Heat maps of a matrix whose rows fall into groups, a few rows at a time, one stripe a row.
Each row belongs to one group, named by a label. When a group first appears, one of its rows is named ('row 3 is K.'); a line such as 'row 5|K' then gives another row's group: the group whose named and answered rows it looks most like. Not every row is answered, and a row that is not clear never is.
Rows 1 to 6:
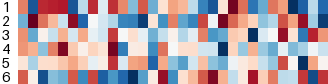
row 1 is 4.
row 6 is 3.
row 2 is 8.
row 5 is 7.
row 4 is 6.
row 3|7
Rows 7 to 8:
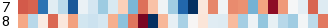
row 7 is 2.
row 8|6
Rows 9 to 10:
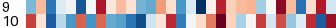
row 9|2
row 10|3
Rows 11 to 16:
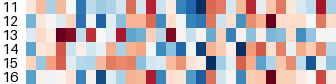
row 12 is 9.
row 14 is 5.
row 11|2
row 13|6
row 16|9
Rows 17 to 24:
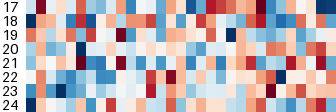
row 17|8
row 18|5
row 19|6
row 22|9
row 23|9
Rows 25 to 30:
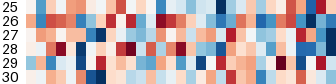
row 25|7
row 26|4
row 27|8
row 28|4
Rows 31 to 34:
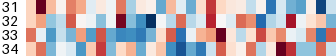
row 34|2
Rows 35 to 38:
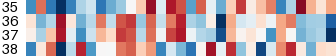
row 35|9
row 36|4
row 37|4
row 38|7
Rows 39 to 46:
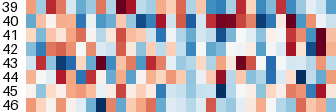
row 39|4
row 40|8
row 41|7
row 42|7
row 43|2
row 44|6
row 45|7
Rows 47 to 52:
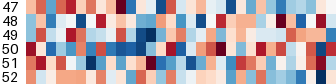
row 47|6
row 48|2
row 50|3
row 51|5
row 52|6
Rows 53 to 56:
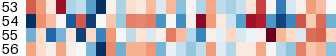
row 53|5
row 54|5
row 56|5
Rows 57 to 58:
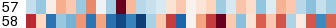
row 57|4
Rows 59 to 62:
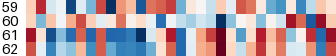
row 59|2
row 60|7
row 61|3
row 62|3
